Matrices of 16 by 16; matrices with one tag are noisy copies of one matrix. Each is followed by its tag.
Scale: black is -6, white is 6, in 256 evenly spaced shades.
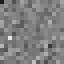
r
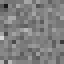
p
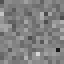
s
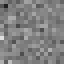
p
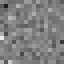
p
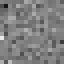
p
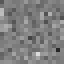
s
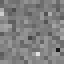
s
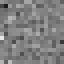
p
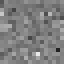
s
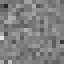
p
